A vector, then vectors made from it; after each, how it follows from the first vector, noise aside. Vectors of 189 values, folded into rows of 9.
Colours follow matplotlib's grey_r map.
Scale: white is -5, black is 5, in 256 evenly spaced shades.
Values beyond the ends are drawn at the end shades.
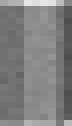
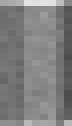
copied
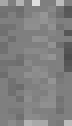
partly zeroed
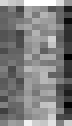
scaled up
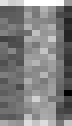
scaled up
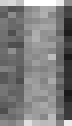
scaled up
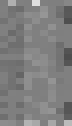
partly zeroed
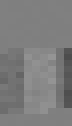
partly zeroed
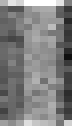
scaled up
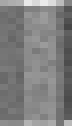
copied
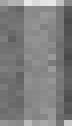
copied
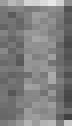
copied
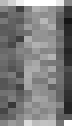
scaled up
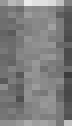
copied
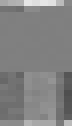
partly zeroed
